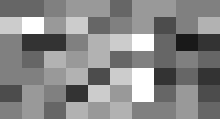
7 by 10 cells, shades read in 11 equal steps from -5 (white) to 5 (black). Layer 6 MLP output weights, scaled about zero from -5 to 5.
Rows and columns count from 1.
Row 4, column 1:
0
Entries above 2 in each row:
0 0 4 0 2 1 0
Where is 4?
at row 3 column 9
